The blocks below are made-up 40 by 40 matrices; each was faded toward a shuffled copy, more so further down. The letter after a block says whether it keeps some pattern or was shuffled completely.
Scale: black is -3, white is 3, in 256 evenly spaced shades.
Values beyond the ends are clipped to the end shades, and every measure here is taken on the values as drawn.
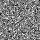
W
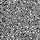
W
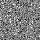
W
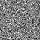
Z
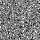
W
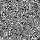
Z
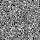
W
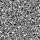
W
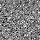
W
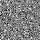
Z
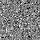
Z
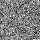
W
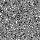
W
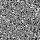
W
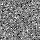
W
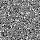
W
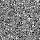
W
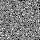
W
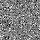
Z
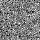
Z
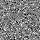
Z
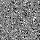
Z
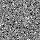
W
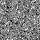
Z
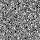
W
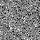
W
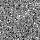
W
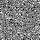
W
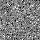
W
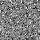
Z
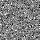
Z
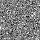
W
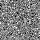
W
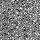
W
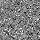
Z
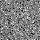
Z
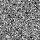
W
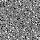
W
